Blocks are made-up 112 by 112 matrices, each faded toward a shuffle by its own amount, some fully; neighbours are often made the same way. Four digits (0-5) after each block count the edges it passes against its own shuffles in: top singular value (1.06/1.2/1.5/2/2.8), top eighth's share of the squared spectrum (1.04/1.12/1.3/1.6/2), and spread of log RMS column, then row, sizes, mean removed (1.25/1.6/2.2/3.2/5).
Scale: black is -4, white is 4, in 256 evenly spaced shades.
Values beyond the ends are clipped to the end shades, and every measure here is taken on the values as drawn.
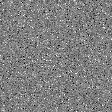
2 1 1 0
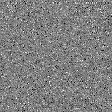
3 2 0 1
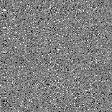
4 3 2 1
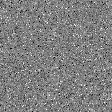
3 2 0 0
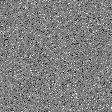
0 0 0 0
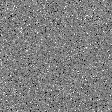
1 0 0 0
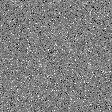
0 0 0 0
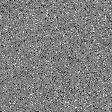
1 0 0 0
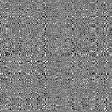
5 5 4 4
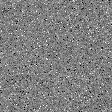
2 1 0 0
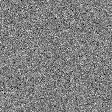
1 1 0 0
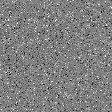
3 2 0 0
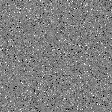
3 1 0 0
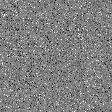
2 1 0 0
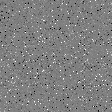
2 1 0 0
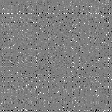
5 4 2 2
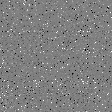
3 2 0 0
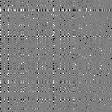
5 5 3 3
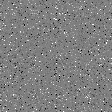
3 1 0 0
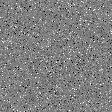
0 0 0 0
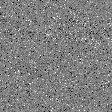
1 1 0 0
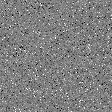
0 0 0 0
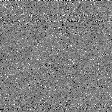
2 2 0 3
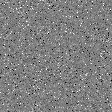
0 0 0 0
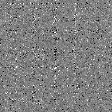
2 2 3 2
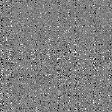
2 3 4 3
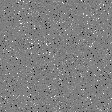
3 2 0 0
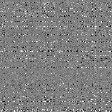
2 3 3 4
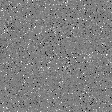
0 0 0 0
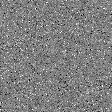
1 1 0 0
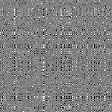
5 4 3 3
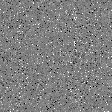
3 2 1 0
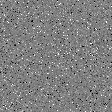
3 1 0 0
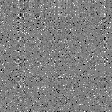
4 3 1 1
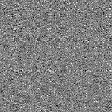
4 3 2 2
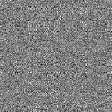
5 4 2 3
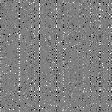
5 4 3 2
